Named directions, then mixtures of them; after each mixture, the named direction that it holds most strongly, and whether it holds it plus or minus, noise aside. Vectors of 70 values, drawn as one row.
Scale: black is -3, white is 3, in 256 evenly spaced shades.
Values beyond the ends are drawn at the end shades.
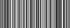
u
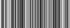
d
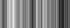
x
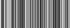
d, plus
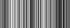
u, plus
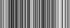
u, minus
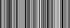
d, minus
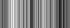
x, plus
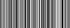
u, minus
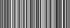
u, plus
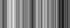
x, plus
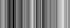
x, minus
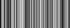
d, minus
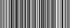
u, minus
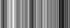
x, plus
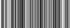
d, plus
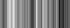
x, plus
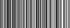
u, plus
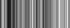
x, minus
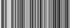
d, plus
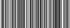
d, plus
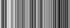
x, plus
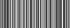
u, plus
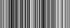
u, minus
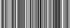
d, plus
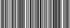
d, plus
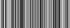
d, plus
